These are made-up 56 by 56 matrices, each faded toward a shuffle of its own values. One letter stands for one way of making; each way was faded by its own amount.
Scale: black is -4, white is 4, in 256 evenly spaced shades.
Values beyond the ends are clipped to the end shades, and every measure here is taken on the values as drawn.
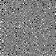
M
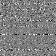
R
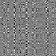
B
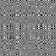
B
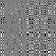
B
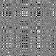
B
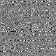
R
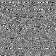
R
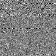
R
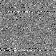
R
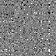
M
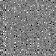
M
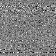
R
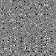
M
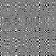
B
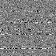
R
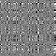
B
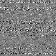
R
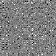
M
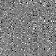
M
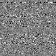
R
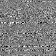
R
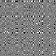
B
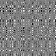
B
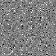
M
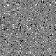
M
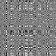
B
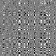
B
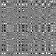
B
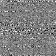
R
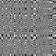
B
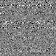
R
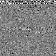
R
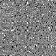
M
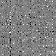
M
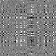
B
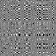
B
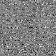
R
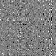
M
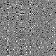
M
